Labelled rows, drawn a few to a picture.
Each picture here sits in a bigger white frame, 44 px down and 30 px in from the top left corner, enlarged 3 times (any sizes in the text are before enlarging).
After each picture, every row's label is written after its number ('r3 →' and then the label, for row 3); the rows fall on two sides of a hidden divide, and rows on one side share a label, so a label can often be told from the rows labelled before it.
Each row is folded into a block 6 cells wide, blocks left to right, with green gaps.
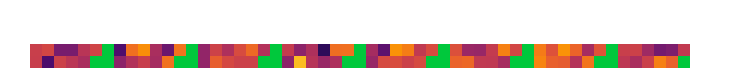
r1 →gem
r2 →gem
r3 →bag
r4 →bag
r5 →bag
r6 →bag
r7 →bag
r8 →gem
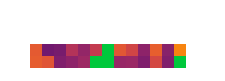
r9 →bag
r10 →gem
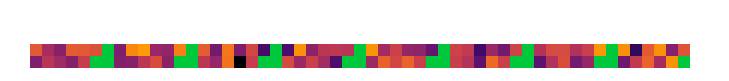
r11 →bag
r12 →gem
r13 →bag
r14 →gem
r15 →bag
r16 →gem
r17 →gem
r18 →bag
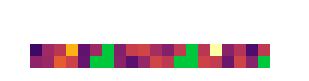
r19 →gem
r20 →gem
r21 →gem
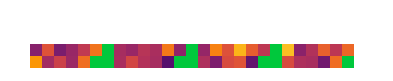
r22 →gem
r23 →bag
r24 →gem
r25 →bag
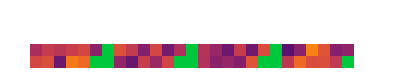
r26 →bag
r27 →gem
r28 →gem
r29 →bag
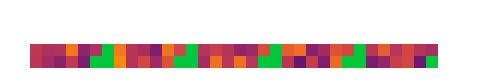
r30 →gem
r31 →bag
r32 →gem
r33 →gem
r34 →gem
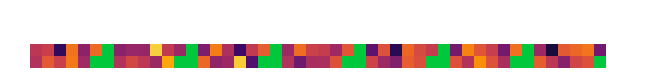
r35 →gem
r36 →bag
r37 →gem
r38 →gem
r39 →gem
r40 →gem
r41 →bag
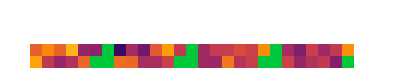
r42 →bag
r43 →bag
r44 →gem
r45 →gem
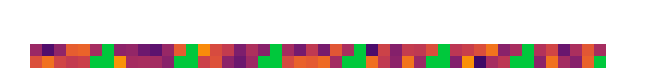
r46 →bag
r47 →gem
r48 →bag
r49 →bag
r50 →gem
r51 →bag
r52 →bag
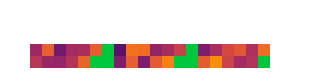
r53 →gem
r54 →gem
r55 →bag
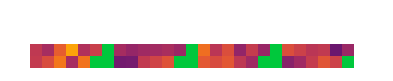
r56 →bag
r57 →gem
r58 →bag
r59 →gem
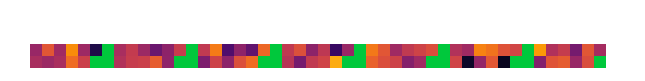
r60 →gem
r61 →gem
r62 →gem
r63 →gem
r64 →bag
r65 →gem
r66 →bag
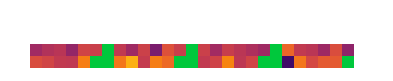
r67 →bag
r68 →bag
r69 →bag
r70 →bag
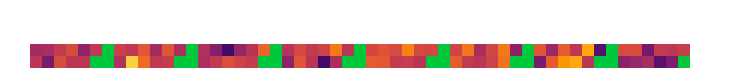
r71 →gem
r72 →bag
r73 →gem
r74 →bag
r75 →bag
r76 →bag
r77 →bag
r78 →gem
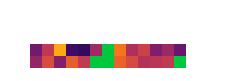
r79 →gem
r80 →bag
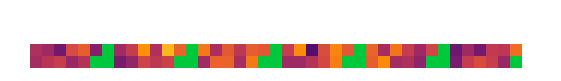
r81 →bag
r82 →bag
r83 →bag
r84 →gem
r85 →bag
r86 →gem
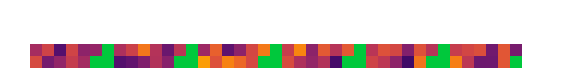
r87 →gem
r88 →gem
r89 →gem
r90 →gem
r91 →bag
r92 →bag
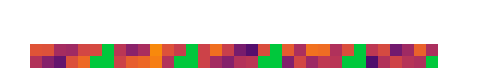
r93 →gem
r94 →bag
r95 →gem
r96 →bag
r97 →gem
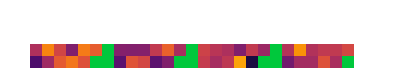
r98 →gem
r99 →bag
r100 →gem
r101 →gem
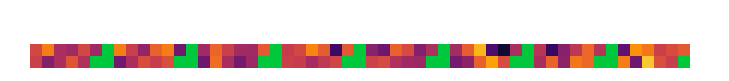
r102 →gem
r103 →bag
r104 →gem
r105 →gem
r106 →bag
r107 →gem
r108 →bag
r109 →gem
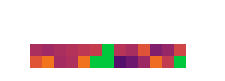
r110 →bag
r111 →gem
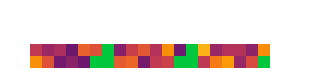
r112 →bag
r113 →bag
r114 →bag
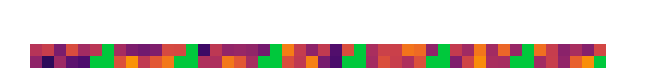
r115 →gem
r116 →bag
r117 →gem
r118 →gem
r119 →bag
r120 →bag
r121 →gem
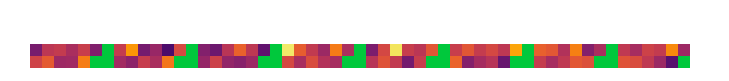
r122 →bag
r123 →gem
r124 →bag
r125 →bag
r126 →bag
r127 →gem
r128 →gem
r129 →bag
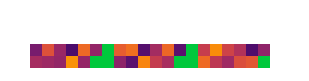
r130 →gem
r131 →gem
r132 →gem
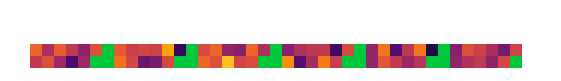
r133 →bag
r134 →bag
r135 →bag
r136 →gem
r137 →bag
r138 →gem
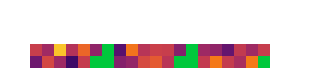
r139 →bag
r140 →gem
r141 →bag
